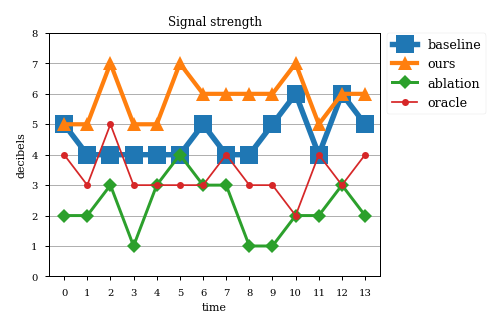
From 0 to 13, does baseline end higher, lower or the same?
the same
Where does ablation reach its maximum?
5
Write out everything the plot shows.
Title: Signal strength
x-axis: time, ticks 0 1 2 3 4 5 6 7 8 9 10 11 12 13
y-axis: decibels, ticks 0 1 2 3 4 5 6 7 8
Legend: baseline, ours, ablation, oracle
Values:
baseline: 5 4 4 4 4 4 5 4 4 5 6 4 6 5
ours: 5 5 7 5 5 7 6 6 6 6 7 5 6 6
ablation: 2 2 3 1 3 4 3 3 1 1 2 2 3 2
oracle: 4 3 5 3 3 3 3 4 3 3 2 4 3 4
